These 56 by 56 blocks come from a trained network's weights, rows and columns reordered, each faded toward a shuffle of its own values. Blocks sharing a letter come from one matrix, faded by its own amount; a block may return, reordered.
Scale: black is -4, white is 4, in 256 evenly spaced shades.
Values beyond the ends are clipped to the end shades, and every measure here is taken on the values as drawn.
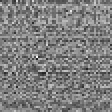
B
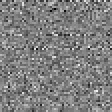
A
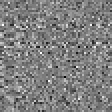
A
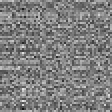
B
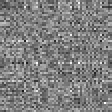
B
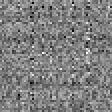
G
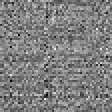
G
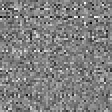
A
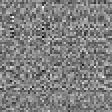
B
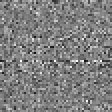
A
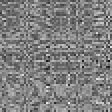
B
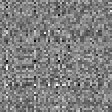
B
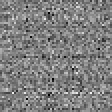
G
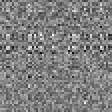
B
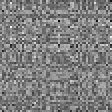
B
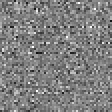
A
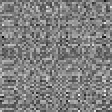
B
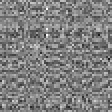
B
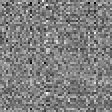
B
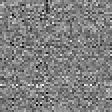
G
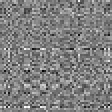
B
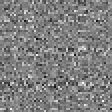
A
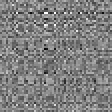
B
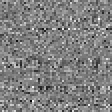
A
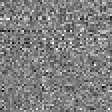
A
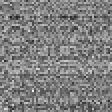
B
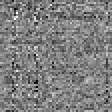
G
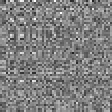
B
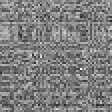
B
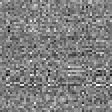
G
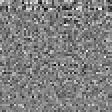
A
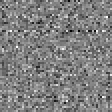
A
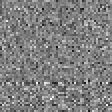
A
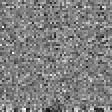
A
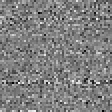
A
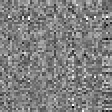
G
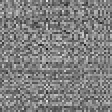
B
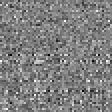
A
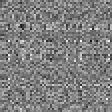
B
